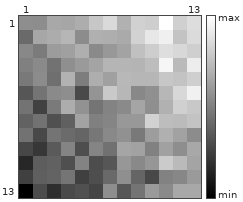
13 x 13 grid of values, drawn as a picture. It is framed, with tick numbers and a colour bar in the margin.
No row or column stands out. No regular stripes run through it. The field climbs toward the top right. Overall the values sit about 60% of the way up the scale. Neither half mirrors the other.
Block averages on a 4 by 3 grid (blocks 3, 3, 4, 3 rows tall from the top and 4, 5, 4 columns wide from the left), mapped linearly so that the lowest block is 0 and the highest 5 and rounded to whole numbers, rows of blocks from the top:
345 | 234 | 123 | 013
